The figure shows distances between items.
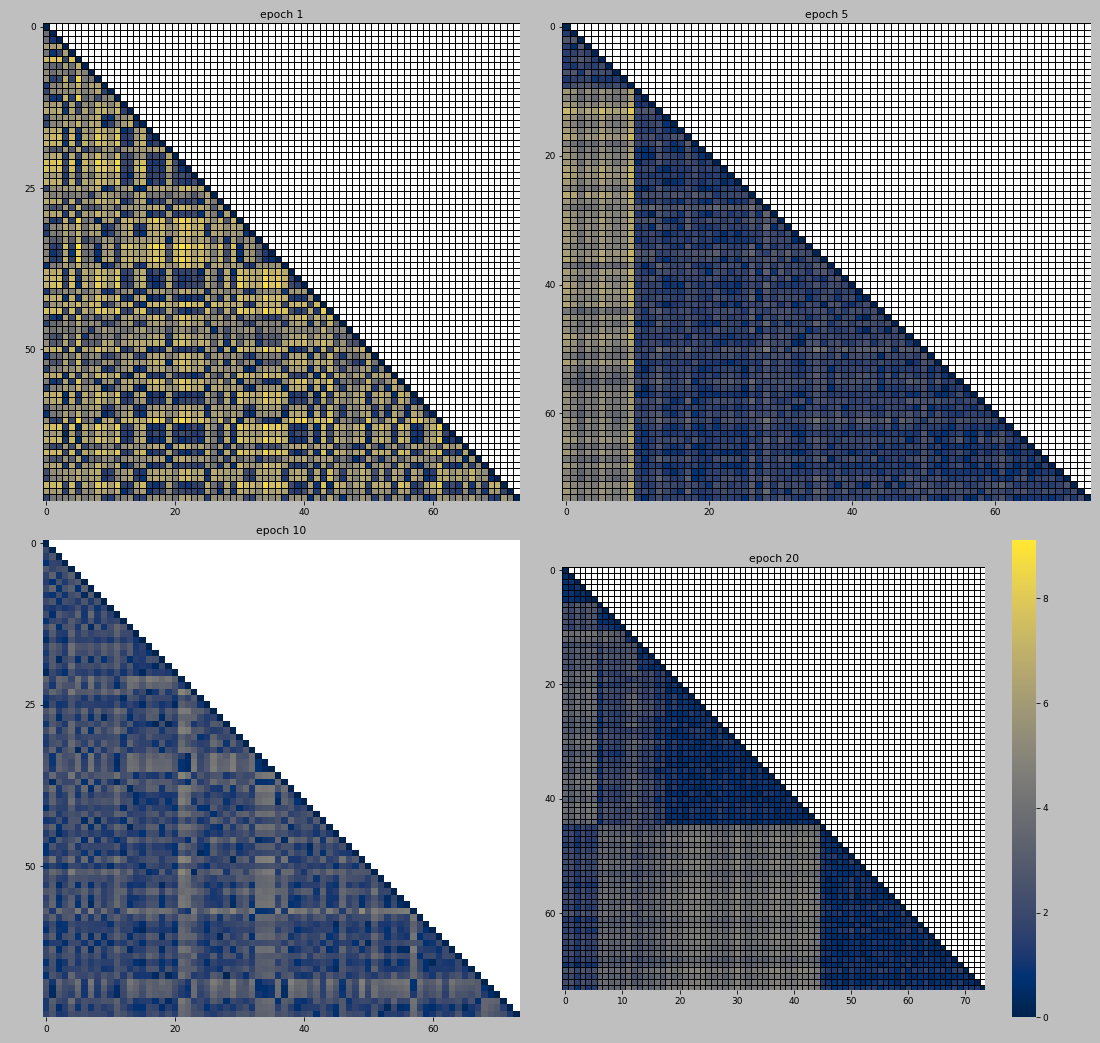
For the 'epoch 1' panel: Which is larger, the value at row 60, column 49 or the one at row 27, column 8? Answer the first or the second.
the second
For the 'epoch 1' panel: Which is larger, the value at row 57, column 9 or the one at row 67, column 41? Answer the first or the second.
the first
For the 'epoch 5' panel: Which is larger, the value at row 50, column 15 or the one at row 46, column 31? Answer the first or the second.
the first
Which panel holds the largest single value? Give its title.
epoch 1
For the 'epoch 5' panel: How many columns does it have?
74
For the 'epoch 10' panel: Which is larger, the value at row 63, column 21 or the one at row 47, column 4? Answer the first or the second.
the first
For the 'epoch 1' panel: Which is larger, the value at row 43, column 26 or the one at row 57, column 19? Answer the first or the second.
the first
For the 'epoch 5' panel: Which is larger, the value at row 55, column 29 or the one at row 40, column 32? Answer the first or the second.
the first
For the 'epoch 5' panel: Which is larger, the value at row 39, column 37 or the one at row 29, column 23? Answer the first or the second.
the first
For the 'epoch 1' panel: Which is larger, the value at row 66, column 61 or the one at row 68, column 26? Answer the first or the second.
the first
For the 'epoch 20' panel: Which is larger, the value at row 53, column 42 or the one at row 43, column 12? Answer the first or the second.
the first
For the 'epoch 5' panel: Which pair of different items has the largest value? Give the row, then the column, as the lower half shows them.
13, 9
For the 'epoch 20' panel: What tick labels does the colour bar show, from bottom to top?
0, 2, 4, 6, 8
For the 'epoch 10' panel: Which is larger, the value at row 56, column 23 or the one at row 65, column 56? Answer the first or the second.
the first
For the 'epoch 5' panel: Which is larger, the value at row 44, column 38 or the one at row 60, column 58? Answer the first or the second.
the first
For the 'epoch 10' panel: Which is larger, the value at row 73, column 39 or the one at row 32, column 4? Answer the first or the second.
the second
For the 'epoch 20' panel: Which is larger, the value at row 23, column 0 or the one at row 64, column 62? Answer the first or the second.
the first
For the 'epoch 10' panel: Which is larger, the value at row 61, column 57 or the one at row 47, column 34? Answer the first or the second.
the first
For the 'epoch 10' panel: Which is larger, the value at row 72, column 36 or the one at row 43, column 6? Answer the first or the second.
the first
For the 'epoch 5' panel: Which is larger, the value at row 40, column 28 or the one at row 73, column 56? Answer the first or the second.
the first
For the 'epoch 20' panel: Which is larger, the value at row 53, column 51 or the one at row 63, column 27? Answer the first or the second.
the second
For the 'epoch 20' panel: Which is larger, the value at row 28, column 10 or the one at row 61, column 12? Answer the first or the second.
the second
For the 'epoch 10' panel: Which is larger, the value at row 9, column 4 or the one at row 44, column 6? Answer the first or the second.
the second
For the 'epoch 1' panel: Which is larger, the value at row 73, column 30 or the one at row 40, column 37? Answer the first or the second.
the second
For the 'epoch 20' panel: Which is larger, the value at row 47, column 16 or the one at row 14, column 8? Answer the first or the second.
the first
